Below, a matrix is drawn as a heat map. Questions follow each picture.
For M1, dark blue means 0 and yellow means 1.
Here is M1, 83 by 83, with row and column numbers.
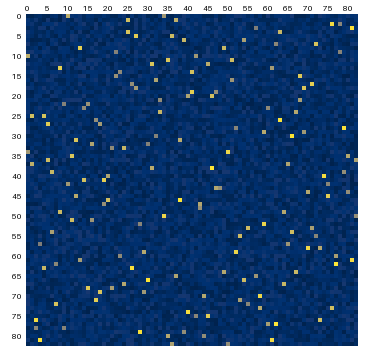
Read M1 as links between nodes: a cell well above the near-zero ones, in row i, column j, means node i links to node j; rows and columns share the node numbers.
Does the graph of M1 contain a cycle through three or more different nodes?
no
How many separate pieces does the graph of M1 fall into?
2
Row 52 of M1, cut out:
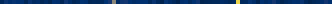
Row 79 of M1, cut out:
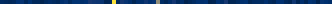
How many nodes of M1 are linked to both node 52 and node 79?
1
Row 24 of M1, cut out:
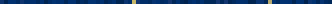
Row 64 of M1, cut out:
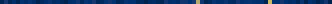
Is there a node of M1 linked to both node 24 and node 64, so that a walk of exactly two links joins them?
yes
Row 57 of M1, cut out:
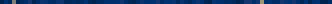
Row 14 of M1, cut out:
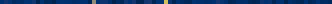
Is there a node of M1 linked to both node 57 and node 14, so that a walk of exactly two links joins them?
no
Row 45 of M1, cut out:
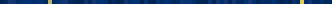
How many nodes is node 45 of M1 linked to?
2
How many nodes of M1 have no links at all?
1
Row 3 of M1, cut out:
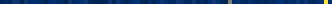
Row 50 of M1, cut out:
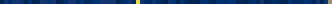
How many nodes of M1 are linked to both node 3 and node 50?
0
